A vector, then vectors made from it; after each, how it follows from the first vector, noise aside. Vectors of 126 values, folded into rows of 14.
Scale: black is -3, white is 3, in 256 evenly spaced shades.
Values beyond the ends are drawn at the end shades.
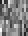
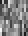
copied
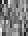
copied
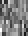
copied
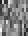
copied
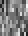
reversed
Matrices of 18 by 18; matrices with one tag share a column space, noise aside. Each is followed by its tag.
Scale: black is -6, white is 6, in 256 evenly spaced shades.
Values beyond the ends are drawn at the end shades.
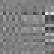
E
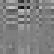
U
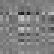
E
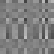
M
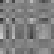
M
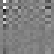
U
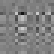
E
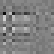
E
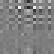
U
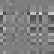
E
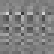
E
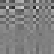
U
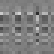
E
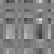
M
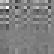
U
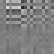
U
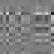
E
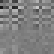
U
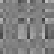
M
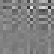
U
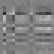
E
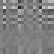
U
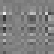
E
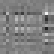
E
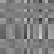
M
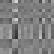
M
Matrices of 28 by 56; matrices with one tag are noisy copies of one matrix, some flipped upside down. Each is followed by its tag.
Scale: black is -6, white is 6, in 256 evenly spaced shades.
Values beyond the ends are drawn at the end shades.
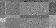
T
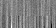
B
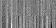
B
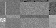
T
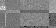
T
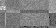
T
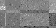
T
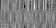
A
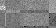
T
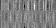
A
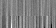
B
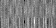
A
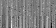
B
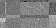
T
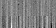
B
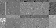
T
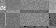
T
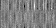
A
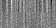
B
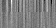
B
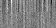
B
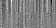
B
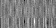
A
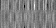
A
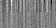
B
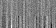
B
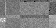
T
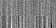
B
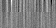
B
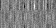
A
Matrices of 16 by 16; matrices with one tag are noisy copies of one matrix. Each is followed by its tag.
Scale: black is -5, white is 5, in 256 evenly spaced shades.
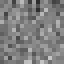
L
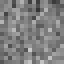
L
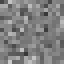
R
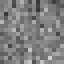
L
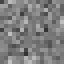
R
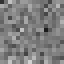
R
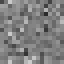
R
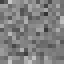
R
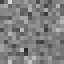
R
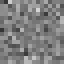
R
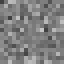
R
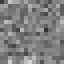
R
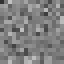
R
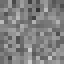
L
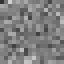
R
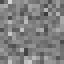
R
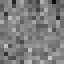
L
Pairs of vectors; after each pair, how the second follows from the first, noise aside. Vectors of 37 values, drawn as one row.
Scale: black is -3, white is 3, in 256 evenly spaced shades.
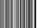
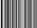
reversed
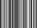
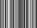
reversed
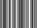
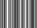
reversed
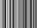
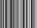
reversed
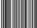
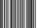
reversed
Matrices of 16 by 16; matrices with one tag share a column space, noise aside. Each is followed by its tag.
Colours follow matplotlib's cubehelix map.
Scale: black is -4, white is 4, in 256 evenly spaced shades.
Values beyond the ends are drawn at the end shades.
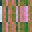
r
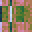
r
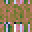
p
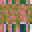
p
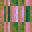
r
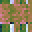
p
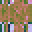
p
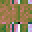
p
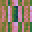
r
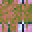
p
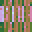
r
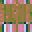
p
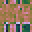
p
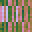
r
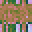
p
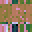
p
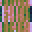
r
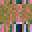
p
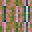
r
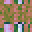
p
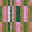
r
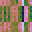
r
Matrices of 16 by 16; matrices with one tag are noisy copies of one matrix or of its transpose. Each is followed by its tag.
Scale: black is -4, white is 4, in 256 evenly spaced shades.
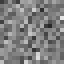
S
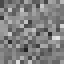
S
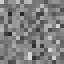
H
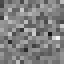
S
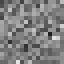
S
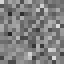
H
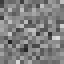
S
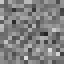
H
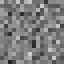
H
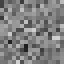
S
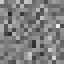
H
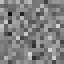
H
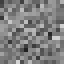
S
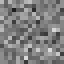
H
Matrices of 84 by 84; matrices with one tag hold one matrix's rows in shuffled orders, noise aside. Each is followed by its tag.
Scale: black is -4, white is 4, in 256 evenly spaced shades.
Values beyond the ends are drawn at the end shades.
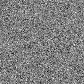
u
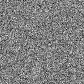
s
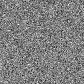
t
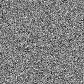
u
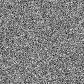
s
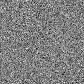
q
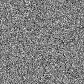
q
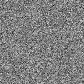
s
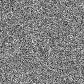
s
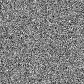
s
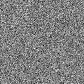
q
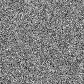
s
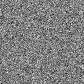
s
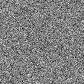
t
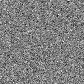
t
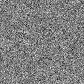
q
